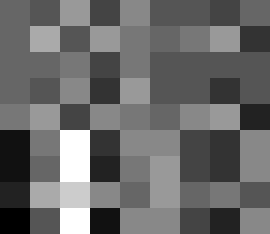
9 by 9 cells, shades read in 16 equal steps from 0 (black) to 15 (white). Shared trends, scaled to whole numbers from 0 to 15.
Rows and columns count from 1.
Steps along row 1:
down up down up down same down up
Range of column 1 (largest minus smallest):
7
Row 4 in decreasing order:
9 8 6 5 5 5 5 3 3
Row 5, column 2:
9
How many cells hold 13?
0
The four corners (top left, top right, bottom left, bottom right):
6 6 0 8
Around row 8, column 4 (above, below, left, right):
2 1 12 6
